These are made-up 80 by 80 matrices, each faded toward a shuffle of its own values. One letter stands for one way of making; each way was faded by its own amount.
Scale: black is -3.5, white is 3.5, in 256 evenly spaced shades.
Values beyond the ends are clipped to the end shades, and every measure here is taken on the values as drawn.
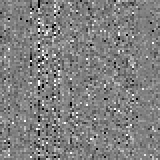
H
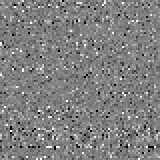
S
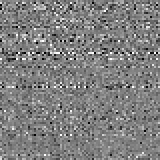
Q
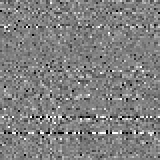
Q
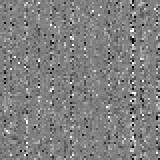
H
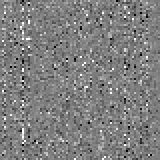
H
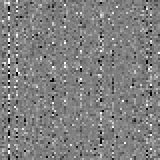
H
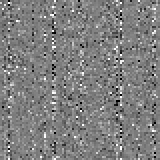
H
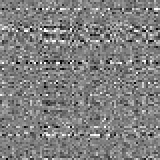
Q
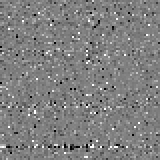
S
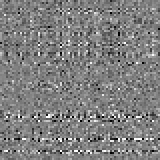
Q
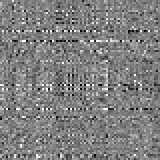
Q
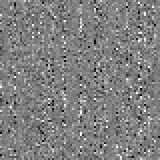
H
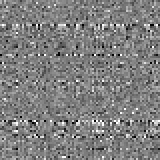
Q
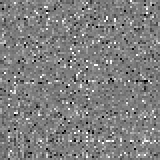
S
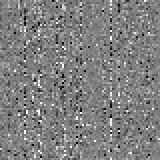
H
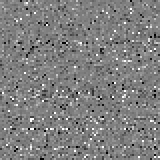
S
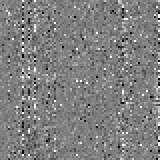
H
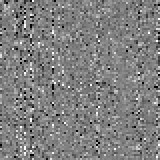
H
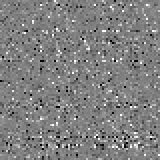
S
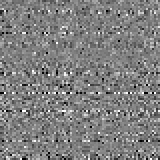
Q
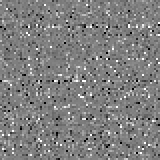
S
